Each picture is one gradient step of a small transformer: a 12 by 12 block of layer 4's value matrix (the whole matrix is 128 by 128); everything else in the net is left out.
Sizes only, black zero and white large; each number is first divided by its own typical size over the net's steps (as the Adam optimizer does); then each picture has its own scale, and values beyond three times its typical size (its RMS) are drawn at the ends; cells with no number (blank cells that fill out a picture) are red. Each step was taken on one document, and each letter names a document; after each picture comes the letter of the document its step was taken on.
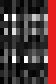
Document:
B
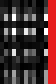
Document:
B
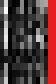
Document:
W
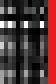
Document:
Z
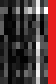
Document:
W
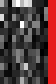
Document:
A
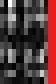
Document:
Z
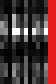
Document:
B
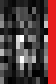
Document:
A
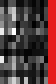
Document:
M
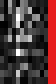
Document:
M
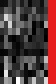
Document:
M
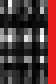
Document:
Z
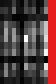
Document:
B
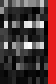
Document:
W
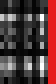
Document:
Z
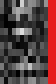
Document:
A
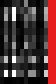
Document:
B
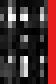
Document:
M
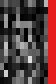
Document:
A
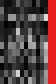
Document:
A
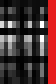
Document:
Z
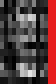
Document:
A
